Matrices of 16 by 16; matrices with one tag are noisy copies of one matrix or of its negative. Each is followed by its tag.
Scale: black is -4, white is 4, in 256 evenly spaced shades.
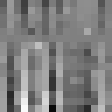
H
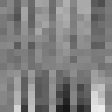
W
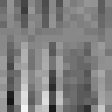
H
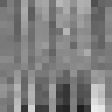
W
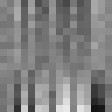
W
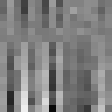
H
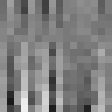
H
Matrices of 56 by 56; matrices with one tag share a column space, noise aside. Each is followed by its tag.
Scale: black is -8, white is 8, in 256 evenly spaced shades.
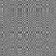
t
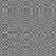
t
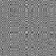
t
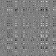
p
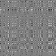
p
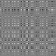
p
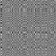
t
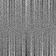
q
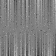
q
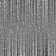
q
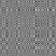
p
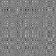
p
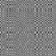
t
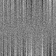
q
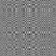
t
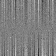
q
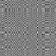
t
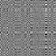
t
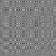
p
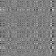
p
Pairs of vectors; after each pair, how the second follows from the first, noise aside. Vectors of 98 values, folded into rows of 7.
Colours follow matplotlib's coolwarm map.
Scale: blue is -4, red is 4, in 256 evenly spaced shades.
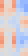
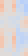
shrunk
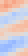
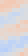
shrunk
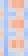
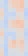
shrunk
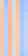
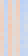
shrunk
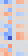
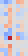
sign-scrambled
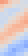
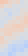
shrunk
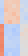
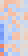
sign-scrambled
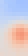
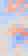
sign-scrambled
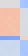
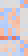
sign-scrambled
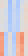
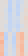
shrunk
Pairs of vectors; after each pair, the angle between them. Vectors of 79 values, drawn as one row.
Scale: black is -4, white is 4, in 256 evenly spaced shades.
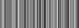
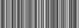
nearly opposite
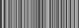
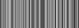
orthogonal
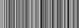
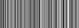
nearly opposite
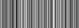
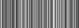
nearly parallel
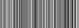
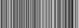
partly aligned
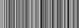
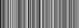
partly opposed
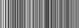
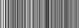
nearly parallel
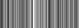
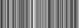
nearly parallel
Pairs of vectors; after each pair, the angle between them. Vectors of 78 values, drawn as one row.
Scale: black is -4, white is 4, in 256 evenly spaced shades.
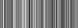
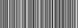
orthogonal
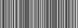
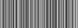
nearly parallel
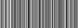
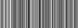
nearly parallel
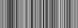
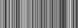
orthogonal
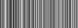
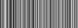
nearly parallel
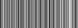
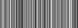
partly aligned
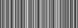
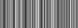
partly opposed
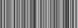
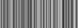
partly aligned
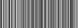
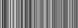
partly opposed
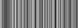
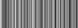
nearly parallel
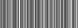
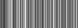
partly aligned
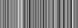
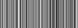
orthogonal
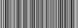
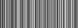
nearly opposite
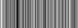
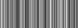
partly aligned
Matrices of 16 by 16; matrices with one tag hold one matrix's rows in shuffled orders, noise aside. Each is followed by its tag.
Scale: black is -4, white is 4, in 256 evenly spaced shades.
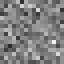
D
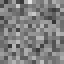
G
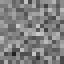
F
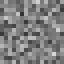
D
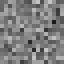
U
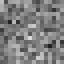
G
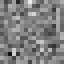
G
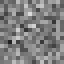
G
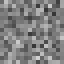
U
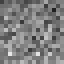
U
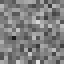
F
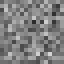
U
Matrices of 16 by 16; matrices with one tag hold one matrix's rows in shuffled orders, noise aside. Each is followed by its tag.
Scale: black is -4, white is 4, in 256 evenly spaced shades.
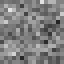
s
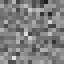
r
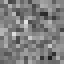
r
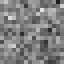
s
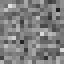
s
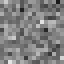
s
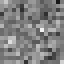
s
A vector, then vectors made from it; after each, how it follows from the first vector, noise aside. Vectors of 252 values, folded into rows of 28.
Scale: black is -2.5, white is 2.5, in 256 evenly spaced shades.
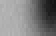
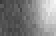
negated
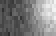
negated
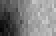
reversed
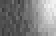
negated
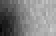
reversed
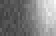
negated
